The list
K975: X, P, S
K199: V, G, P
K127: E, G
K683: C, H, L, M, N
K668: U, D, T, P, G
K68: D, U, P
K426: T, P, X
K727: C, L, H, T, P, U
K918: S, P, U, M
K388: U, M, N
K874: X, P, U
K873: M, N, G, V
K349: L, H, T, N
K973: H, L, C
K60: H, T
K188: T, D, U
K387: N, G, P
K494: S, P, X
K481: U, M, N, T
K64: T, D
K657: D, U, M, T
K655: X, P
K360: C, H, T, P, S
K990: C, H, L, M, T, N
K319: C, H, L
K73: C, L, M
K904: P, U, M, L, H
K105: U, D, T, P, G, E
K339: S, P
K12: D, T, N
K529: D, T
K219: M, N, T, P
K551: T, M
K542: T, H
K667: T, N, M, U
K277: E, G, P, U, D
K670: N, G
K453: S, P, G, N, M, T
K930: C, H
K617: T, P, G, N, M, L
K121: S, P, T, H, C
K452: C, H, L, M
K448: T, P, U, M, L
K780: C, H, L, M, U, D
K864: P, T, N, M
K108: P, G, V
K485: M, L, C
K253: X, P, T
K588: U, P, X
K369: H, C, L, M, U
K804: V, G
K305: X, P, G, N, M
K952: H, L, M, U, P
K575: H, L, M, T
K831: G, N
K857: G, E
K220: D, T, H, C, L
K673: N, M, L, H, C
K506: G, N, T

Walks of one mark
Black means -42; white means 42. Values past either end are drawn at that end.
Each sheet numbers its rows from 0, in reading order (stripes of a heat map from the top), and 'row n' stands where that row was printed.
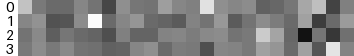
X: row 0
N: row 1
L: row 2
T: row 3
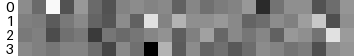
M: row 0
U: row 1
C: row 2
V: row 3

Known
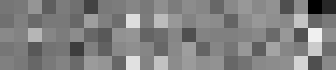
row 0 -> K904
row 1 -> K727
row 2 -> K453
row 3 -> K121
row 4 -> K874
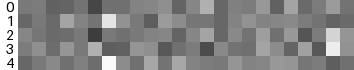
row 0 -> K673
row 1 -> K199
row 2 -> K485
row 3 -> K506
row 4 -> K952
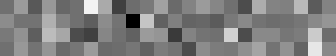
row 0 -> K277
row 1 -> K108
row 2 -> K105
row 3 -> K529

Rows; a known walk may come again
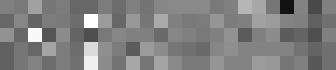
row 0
K448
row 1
K68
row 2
K452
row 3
K199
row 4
K952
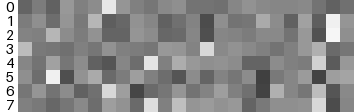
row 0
K387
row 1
K506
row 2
K453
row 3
K426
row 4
K369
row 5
K864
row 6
K780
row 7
K874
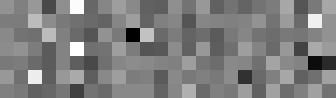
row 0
K388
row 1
K657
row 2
K108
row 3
K990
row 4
K930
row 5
K305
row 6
K673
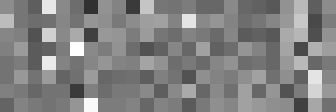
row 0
K804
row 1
K588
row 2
K670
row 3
K12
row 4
K668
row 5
K529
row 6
K485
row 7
K219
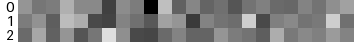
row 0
K873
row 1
K105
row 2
K64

